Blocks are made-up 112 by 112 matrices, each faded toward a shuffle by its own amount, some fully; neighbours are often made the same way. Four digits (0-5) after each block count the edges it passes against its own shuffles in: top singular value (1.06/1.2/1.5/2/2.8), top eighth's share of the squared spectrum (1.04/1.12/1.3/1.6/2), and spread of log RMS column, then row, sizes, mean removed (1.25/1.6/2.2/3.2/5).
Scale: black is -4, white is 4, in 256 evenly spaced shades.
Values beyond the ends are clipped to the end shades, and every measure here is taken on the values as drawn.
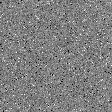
0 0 0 0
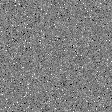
0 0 0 0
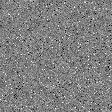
0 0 0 0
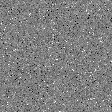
0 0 0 0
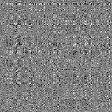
5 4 3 3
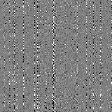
5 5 4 2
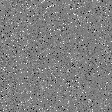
1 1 0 0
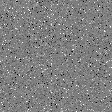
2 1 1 0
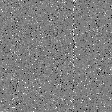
3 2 1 0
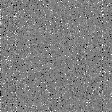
3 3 2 0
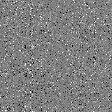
3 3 2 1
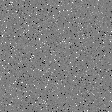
0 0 0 0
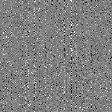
4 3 3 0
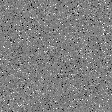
0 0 0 0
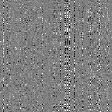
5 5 4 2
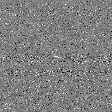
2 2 0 3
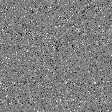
0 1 0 1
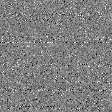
2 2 0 3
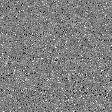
1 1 0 2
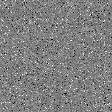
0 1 1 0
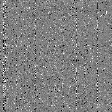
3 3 3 1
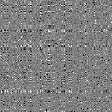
5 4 3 3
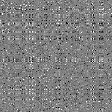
5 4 3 3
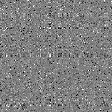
4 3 2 2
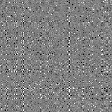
5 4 3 3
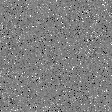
2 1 0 0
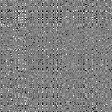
5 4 3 3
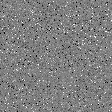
2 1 0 1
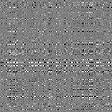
5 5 3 4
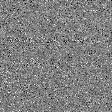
0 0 0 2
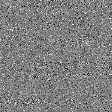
1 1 0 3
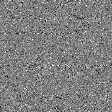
1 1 0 2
